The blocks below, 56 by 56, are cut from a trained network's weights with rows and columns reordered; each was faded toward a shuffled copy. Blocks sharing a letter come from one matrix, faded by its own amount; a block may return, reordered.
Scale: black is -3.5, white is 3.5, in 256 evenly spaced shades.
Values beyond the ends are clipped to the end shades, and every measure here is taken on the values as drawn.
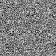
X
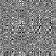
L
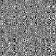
L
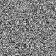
X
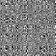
L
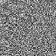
X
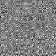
L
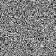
X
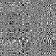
L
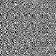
L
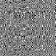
L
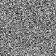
X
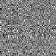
L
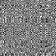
L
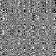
L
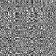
L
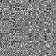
L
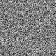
X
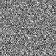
X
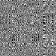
L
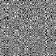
L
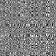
L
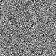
X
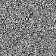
X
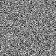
X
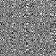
L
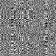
L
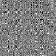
L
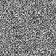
X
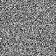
X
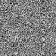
X
